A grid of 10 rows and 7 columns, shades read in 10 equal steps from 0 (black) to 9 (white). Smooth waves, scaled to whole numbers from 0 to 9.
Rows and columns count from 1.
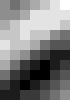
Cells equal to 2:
9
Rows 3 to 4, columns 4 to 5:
8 8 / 7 7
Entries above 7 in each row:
2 4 4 1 1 0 0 0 0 0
